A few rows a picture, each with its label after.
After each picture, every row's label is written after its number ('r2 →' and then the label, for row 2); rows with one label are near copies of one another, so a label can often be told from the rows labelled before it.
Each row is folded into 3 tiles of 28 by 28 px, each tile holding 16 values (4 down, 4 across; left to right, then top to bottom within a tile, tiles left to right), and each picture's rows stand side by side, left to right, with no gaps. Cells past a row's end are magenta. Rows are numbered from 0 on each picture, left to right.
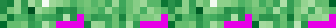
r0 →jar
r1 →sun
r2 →jar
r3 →sun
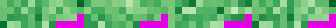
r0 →sun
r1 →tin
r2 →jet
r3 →sun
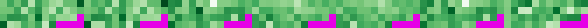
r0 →sun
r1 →sun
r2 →jar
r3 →tin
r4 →tin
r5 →jar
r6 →jet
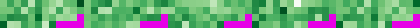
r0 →sun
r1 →jet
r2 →tin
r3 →jar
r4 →sun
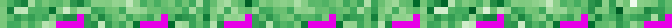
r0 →jet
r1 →tin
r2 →sun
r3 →tin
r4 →sun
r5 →jet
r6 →tin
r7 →jar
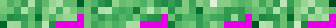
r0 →sun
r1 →jet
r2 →jar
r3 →sun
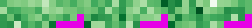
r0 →tin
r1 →sun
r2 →jar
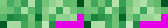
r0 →sun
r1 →sun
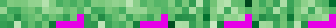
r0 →tin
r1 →tin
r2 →sun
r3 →sun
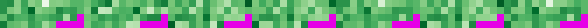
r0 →jar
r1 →jet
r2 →sun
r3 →sun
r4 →jar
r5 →sun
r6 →jar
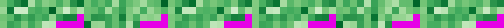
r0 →jet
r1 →sun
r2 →jet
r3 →jet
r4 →sun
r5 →jet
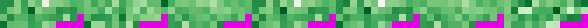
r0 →jar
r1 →sun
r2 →tin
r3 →jar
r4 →jar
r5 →tin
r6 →jet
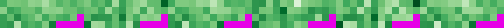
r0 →tin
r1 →sun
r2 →tin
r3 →jar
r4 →sun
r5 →tin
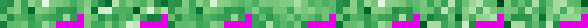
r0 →jar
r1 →jet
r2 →jar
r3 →tin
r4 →jar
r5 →sun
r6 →sun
